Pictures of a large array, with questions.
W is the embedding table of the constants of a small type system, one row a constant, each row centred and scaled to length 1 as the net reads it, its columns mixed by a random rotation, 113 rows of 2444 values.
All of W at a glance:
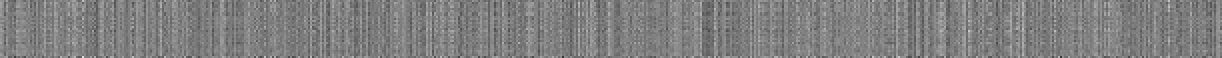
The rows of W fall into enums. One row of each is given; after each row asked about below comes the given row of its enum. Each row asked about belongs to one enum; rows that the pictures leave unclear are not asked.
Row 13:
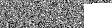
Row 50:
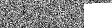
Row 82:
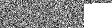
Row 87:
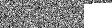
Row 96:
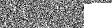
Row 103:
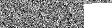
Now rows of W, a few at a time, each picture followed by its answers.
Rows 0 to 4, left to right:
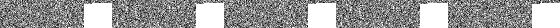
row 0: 82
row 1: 96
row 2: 82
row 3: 96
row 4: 87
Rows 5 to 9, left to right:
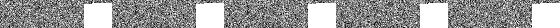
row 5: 87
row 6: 50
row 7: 50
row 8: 13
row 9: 82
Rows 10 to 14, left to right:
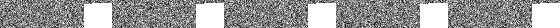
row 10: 82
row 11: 87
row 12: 82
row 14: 82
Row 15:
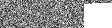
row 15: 82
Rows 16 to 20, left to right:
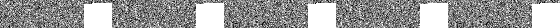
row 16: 87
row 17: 96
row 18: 13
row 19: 96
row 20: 13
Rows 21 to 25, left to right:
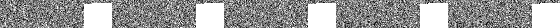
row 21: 96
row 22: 82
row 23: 82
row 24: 13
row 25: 13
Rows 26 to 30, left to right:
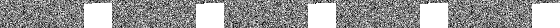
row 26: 50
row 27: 87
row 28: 13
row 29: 87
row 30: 50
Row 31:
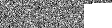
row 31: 87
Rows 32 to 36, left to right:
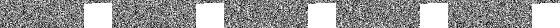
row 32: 50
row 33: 50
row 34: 96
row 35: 96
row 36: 13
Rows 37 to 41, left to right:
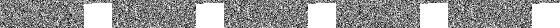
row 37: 103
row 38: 96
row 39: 96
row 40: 50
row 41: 96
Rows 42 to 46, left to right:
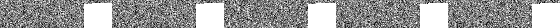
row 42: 50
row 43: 50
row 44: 96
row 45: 13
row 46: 13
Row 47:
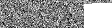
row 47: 103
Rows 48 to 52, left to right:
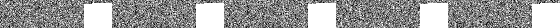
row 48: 87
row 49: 50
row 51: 96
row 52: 13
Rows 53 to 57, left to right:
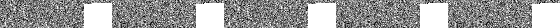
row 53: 96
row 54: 13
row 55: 96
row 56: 13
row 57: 13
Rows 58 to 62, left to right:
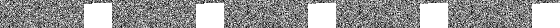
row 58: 87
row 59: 87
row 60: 50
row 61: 50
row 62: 50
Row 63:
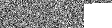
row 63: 82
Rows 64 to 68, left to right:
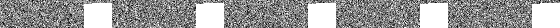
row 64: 103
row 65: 96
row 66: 50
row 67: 82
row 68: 87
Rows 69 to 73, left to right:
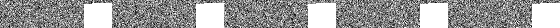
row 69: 87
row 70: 50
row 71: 103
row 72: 82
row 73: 82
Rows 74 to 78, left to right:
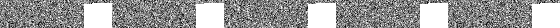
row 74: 13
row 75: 103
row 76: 96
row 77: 87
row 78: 13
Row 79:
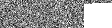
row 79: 82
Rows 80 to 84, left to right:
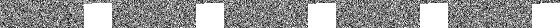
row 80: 103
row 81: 82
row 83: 82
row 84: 87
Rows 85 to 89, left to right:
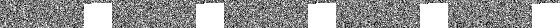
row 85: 96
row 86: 87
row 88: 13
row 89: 13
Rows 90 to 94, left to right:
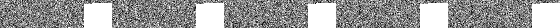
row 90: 82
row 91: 96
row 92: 13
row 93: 50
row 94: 50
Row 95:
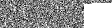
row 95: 96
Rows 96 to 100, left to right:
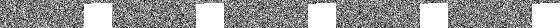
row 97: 103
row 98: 87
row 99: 50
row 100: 82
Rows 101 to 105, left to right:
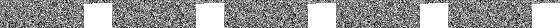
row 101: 13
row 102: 103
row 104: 13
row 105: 103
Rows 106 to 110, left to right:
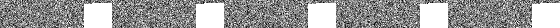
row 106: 82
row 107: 87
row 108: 50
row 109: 13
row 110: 82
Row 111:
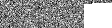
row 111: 87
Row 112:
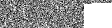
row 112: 96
